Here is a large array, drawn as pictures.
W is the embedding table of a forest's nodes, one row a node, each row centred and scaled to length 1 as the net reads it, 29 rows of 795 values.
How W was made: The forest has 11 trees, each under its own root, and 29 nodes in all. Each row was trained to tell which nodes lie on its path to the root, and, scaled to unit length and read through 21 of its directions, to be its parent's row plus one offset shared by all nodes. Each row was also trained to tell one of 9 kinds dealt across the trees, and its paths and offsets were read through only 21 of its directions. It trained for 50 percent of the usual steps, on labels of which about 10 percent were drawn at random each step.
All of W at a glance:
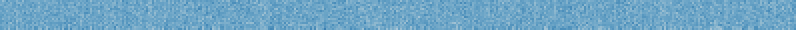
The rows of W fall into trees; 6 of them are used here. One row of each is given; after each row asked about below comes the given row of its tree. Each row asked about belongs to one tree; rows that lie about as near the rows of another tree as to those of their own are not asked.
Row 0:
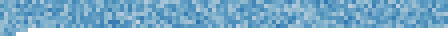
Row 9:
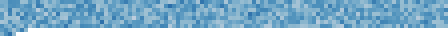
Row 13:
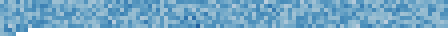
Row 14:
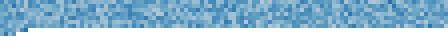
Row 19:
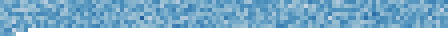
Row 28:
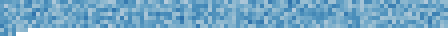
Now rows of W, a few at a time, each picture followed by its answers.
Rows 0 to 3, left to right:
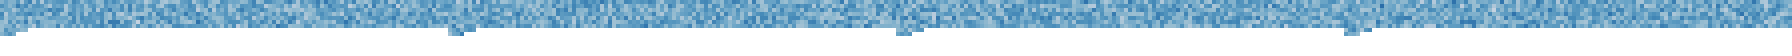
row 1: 13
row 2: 13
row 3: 19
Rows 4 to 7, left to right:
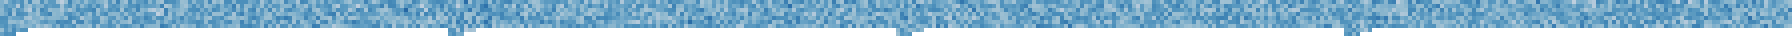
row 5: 0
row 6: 9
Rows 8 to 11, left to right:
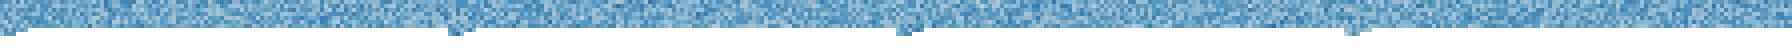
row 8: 9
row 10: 13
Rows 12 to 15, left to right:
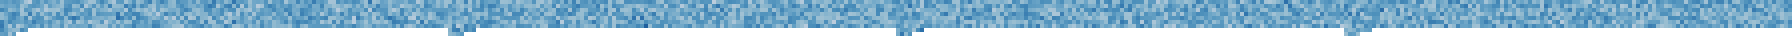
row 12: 14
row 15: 0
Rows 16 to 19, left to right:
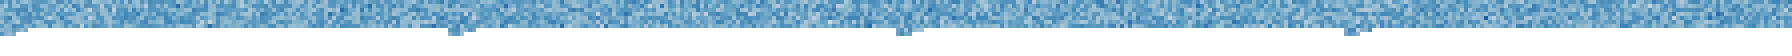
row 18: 0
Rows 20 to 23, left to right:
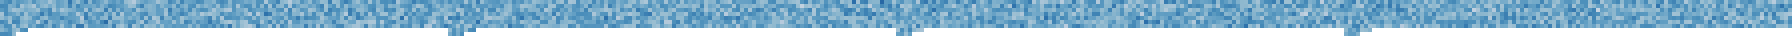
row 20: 19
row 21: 28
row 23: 0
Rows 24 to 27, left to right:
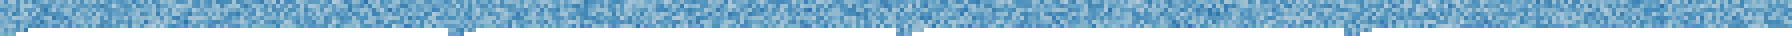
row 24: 19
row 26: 28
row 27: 28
